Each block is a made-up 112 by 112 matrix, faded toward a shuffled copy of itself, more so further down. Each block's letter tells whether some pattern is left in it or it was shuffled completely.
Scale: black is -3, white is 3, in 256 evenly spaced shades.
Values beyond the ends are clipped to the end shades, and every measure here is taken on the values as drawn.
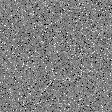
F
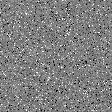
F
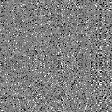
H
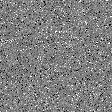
F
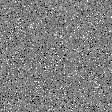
F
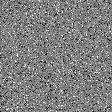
F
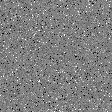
F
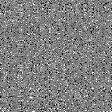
H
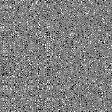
H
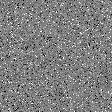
F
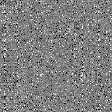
H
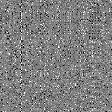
H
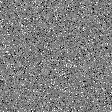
F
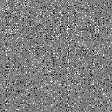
H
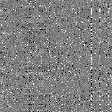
H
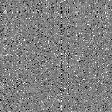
H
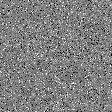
F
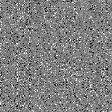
H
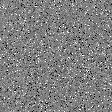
F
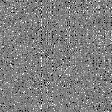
H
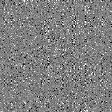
H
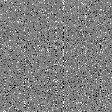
H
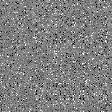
H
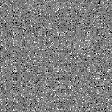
H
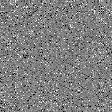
H
